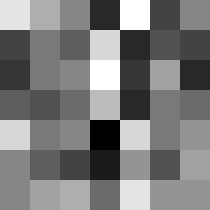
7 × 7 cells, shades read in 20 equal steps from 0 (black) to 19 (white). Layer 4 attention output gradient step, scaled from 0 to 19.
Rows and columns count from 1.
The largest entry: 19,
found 2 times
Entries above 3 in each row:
6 6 6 6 6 6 7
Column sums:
69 65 63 62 73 58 60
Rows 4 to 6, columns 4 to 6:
14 3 9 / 0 16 9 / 2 11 6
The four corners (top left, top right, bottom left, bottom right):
17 10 10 11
